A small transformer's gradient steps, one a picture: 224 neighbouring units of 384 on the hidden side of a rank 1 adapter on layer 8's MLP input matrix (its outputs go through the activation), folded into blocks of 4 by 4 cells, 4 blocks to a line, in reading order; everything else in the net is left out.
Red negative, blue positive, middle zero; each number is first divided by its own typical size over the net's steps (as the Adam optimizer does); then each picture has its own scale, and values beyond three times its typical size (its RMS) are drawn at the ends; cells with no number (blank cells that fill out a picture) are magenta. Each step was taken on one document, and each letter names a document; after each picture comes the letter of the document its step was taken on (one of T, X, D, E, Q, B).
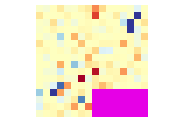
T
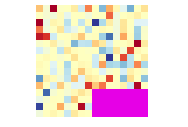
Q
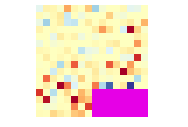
T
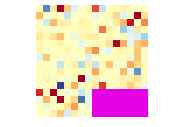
T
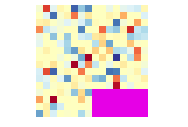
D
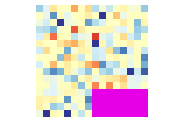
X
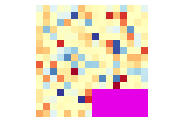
D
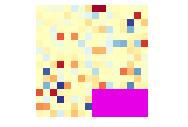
T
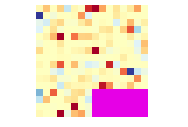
T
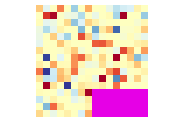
D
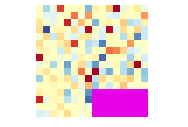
X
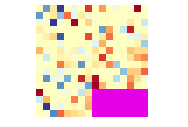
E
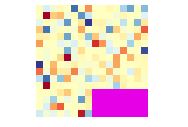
D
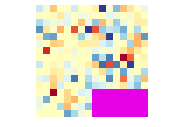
Q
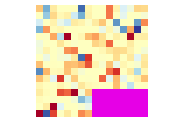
D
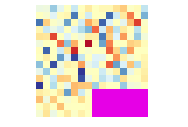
X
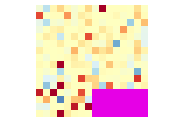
T
